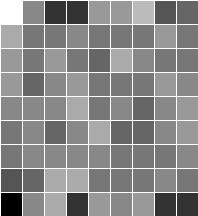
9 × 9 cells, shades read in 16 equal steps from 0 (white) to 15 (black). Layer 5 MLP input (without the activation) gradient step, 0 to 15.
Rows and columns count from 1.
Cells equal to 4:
1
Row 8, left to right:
10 9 5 5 8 8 8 7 8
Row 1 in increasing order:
0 4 6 6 7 9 10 12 12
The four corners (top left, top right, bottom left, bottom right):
0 9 15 12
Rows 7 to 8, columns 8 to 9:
8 7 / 7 8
